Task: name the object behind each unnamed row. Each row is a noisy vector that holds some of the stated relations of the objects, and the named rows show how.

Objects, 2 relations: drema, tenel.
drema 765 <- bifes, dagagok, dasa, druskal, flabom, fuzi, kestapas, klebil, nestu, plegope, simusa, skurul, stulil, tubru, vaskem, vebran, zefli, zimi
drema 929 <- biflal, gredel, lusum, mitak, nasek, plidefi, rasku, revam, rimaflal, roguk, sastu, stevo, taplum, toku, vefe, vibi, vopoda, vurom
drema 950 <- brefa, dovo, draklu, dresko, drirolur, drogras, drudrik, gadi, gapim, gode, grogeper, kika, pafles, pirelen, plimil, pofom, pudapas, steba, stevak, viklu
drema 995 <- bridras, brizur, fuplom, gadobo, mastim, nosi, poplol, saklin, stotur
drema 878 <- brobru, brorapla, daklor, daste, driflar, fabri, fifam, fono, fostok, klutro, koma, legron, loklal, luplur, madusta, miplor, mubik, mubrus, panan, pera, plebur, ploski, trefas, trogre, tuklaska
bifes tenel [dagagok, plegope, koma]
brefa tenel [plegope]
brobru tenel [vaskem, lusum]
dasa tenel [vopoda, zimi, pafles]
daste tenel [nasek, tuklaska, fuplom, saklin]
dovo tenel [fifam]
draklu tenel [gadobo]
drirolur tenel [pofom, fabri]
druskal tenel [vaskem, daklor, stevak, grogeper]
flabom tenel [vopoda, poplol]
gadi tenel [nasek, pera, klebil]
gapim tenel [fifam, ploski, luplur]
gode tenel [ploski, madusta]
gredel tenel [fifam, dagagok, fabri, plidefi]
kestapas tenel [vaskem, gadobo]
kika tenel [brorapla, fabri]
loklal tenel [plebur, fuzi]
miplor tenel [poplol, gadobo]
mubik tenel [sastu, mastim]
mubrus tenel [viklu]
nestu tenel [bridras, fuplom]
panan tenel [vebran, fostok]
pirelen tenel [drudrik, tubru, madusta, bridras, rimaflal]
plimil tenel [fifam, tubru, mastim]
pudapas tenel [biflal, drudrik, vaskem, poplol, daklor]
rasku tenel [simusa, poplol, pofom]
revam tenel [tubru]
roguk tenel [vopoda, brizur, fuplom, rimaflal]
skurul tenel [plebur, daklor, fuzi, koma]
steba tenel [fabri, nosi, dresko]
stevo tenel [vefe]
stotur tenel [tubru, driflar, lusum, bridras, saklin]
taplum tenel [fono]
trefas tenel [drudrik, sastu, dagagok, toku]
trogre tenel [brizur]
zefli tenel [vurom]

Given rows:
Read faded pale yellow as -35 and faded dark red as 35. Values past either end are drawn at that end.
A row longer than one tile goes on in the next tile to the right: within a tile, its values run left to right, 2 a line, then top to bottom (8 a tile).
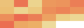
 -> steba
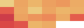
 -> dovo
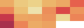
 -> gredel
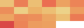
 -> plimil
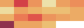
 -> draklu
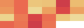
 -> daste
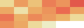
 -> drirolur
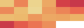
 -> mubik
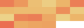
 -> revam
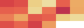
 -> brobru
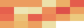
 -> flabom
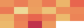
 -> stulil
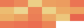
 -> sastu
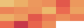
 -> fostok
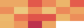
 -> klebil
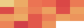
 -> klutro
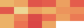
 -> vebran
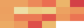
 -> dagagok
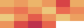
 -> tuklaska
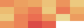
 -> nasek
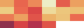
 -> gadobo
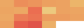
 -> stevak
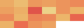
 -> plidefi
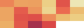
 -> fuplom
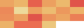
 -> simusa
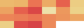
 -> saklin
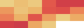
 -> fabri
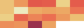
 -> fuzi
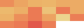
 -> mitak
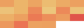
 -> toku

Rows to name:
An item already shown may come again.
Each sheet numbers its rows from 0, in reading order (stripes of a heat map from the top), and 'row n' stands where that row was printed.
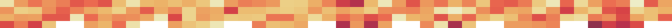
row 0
loklal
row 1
pudapas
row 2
rasku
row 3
revam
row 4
kestapas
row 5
bifes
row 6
roguk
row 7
gadobo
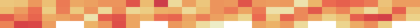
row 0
nosi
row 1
tubru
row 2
drirolur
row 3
flabom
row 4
nestu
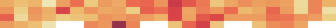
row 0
rasku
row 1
koma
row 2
vaskem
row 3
stotur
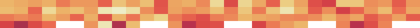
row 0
mastim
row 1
bifes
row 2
brizur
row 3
trefas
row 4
luplur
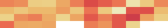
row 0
revam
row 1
druskal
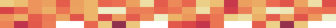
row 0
luplur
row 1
skurul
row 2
trogre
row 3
skurul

